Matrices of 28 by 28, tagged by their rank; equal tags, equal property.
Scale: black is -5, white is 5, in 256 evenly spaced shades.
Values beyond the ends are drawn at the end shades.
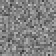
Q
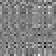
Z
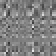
Z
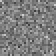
Q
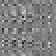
Z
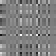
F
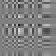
F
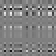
F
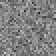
Q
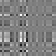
F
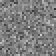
Q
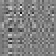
Z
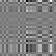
F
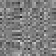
Z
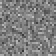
Q
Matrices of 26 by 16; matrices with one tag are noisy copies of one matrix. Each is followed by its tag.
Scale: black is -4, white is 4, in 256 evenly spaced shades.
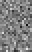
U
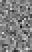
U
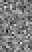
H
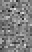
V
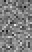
H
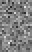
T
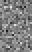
H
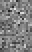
V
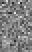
T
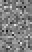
H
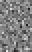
U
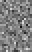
U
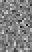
U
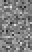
H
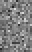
V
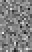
U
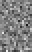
U
